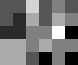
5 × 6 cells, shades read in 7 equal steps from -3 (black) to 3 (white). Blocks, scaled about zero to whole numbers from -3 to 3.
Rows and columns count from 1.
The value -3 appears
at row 3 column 6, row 5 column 4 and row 5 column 6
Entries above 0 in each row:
1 2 1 3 2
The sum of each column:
-2 -3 2 -4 4 -7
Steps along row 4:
same down up down same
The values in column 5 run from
0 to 3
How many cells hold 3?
1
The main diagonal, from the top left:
-1 -2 0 1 0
